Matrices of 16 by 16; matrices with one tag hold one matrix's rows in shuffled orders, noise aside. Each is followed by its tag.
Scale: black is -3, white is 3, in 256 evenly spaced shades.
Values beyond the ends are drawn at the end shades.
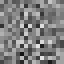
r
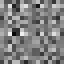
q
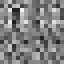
q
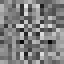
r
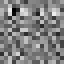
q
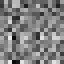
q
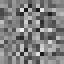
r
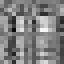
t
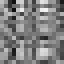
t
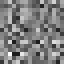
q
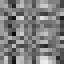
t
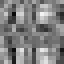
t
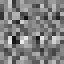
q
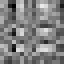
t
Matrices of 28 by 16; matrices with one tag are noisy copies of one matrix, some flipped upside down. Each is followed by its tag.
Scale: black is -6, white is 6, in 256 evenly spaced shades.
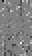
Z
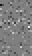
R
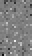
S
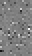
R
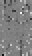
Z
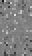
S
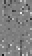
Z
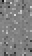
S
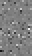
R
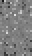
S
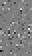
R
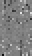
Z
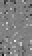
S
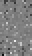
S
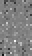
S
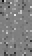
S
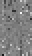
Z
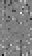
Z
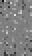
S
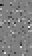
R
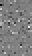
R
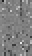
Z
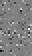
R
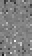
S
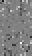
Z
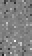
S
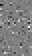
R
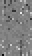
Z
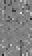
Z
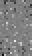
S
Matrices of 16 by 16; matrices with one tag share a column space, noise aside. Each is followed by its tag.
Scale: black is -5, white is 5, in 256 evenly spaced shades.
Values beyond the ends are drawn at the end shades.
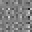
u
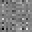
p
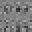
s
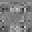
s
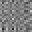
p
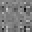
s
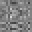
u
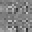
s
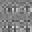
s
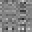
p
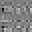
s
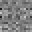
u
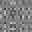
u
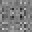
u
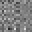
p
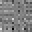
p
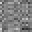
p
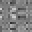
u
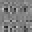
s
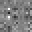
u
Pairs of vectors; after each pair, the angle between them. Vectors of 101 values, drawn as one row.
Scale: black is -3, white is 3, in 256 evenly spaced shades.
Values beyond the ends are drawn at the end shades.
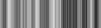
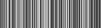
orthogonal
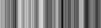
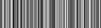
orthogonal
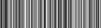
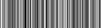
nearly opposite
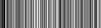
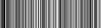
nearly parallel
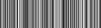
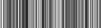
partly aligned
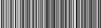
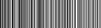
partly opposed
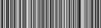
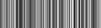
orthogonal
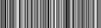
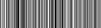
nearly opposite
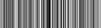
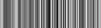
nearly parallel
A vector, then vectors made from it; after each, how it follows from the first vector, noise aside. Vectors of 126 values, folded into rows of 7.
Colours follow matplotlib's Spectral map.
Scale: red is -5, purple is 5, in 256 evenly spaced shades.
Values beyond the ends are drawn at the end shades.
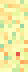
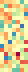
scaled up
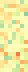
copied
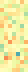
sign-scrambled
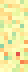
copied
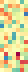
scaled up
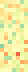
copied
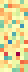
scaled up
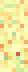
sign-scrambled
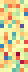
scaled up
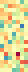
scaled up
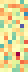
scaled up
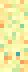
sign-scrambled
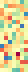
scaled up
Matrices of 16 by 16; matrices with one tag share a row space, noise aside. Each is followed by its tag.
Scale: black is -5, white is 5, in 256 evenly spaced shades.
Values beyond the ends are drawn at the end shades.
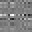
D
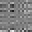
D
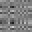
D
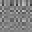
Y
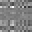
D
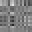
D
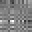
D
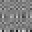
Y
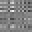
D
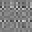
Y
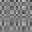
Y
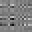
D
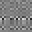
Y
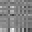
D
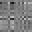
D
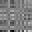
D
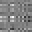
D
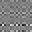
Y
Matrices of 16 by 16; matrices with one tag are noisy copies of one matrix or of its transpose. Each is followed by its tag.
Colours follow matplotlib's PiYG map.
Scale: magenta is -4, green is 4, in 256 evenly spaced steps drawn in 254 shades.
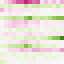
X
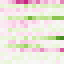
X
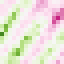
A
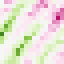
A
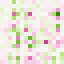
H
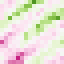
A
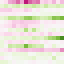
X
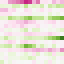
X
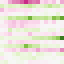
X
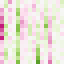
X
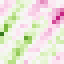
A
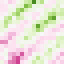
A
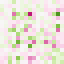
H
